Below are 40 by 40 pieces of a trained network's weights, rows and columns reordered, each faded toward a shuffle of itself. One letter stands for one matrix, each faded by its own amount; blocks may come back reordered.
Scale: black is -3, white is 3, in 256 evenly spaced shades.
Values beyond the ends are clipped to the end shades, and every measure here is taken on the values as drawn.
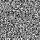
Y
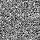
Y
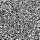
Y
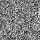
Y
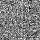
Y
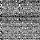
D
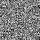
Y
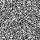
Y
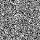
Y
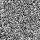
Y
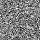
Y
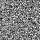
Y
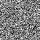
Y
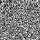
Y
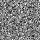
Y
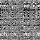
D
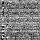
D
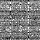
D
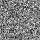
Y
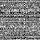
D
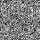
Y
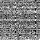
D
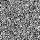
Y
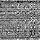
D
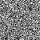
Y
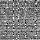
D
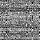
D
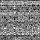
D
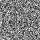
Y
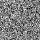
Y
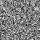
Y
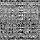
D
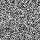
Y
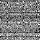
D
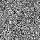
Y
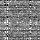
D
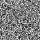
Y
